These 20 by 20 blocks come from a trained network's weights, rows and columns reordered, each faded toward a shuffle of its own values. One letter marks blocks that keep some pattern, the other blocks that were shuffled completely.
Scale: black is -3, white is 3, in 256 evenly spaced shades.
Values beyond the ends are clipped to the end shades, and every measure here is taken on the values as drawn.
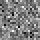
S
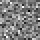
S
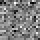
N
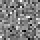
S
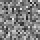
S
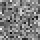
S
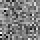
N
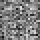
N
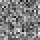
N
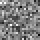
S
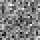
S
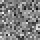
S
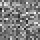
N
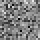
S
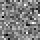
S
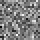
S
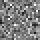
S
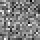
S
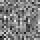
N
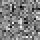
N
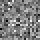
N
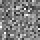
S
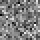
S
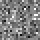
S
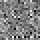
N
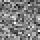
N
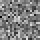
N
